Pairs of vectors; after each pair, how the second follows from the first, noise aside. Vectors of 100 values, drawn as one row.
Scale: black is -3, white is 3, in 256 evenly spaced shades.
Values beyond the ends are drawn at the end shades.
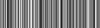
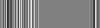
partly zeroed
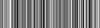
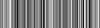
copied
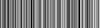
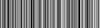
copied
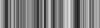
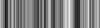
copied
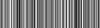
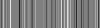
partly zeroed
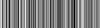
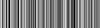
copied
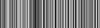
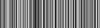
copied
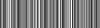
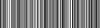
copied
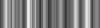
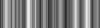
copied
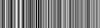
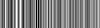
copied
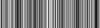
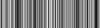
copied
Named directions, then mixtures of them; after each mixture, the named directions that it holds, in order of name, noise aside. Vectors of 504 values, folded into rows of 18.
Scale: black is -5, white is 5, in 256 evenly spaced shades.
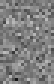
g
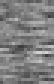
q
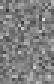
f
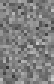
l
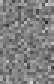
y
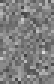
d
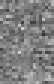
f, q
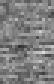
f, q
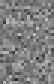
g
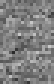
g, q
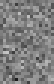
g, l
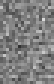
f, q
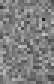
f, l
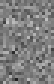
g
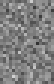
f, l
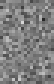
d, f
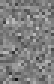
g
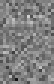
g, l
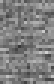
q, y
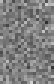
y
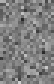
d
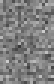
q, y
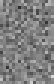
l, y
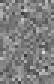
d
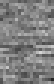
l, q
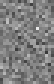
g, l
